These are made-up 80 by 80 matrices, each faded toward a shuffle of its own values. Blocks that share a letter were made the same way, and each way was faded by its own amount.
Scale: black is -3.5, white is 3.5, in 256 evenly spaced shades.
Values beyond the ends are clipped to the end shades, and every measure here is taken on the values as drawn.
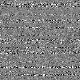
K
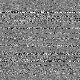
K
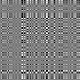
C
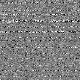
K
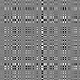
C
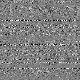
K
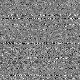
K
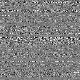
K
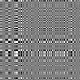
C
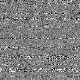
K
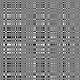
C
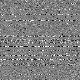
K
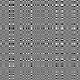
C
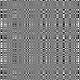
C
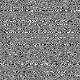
K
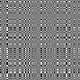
C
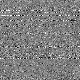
K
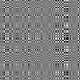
C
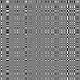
C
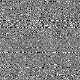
K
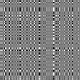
C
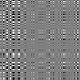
C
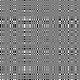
C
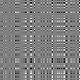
C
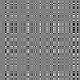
C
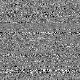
K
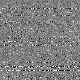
K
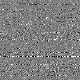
K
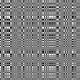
C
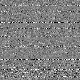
K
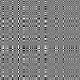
C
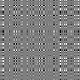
C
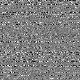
K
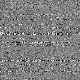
K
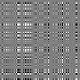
C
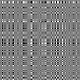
C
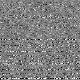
K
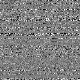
K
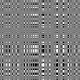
C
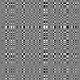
C
